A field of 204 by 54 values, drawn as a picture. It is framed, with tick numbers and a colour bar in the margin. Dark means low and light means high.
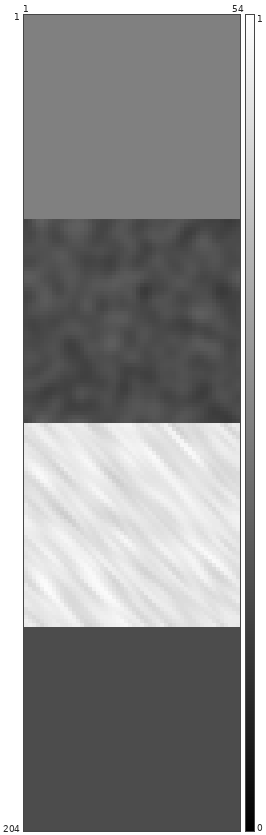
It is made of 4 by 1 panels. Panel 1,1: middling, flat. Panel 2,1: low, blotchy, faint in contrast. Panel 3,1: very high, slanting down to the right, faint in contrast. Panel 4,1: low, flat.
